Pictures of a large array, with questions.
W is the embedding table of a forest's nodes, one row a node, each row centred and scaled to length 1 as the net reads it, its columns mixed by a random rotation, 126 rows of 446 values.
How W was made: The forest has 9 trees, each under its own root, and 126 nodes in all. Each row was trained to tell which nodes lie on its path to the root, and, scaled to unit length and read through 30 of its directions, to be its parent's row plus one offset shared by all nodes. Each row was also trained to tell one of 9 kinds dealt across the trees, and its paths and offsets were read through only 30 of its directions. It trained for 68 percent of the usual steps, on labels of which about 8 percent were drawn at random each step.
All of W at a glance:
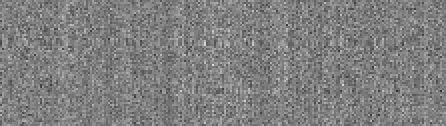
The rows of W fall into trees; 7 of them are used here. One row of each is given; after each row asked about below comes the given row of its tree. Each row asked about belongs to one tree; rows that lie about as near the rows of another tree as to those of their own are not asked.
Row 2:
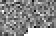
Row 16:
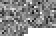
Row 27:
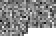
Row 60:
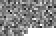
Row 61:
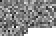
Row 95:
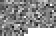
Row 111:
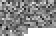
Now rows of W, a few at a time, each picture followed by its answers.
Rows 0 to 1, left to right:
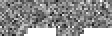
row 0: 27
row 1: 95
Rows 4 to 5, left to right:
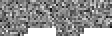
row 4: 27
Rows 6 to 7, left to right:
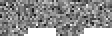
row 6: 60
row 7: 111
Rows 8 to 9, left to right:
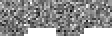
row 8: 61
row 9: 61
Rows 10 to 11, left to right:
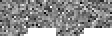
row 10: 111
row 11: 16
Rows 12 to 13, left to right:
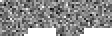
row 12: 27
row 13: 16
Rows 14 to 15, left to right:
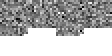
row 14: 60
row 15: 60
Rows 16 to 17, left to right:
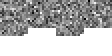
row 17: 2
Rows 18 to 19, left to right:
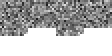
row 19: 111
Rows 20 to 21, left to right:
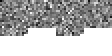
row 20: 95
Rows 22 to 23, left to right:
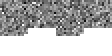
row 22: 111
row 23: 60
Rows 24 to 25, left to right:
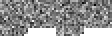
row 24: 61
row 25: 27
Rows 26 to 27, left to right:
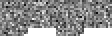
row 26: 2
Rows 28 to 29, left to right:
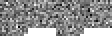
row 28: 95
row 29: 60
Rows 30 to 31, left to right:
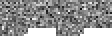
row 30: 95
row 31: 95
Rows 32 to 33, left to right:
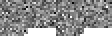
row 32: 60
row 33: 2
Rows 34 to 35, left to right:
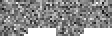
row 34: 60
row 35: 95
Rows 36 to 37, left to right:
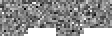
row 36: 111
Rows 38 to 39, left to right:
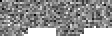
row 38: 16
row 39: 27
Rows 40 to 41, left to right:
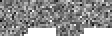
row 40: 61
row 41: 95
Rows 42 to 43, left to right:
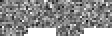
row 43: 95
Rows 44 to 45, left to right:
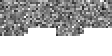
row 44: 95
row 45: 95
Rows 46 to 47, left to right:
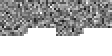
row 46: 111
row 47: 111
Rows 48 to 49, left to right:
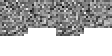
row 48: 2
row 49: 2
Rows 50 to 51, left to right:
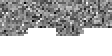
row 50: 16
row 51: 111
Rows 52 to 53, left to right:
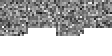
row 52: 27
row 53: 95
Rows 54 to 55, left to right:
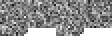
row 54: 95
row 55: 16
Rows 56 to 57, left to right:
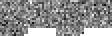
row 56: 61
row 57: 27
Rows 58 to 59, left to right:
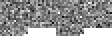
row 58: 60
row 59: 95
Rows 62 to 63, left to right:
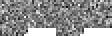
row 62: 95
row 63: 95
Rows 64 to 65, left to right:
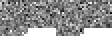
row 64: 111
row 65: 2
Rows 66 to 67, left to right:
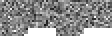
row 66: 16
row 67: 111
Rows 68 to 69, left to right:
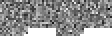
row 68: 60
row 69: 111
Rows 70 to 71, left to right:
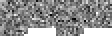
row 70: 27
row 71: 60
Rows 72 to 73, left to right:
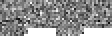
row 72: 95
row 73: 60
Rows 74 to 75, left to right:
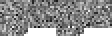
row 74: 16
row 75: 61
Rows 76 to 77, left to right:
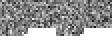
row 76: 16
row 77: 16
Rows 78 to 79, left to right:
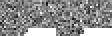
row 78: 95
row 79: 2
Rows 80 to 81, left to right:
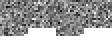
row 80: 2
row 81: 111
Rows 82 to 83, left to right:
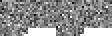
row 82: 16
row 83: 2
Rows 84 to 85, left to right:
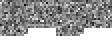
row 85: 111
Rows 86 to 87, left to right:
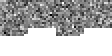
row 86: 27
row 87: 95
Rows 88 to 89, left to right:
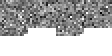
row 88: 2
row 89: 111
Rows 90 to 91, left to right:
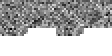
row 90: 61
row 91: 27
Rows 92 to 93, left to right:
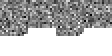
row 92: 27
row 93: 16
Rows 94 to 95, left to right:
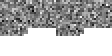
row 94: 60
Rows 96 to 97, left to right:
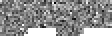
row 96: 27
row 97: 111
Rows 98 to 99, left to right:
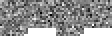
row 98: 27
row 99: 60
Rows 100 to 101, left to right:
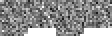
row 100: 27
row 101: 27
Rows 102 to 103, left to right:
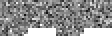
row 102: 60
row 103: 95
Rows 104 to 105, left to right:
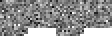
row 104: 2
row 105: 61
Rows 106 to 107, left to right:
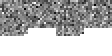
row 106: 111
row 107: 27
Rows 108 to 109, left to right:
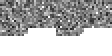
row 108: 27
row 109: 111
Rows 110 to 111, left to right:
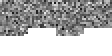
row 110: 27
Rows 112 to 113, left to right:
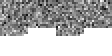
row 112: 111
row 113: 95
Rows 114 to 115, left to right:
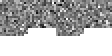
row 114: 27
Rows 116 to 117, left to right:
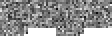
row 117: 27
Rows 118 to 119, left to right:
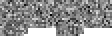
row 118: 27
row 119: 60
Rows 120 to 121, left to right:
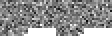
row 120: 60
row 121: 60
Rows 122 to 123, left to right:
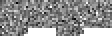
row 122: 2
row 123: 95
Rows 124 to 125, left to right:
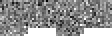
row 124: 16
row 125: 61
